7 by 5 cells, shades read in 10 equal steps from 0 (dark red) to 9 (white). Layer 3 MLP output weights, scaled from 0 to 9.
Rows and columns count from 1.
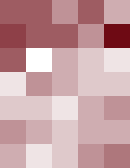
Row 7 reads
6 8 7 5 4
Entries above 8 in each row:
0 0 1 0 0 0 0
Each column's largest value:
8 9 8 7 8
